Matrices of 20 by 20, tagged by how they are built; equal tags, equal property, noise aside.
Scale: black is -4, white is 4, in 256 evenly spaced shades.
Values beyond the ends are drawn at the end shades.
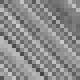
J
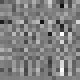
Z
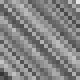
J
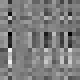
Z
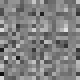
Z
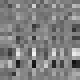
Z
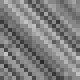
J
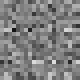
Z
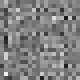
Z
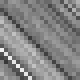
J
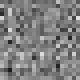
Z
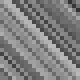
J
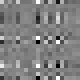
Z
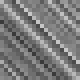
J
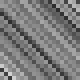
J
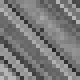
J
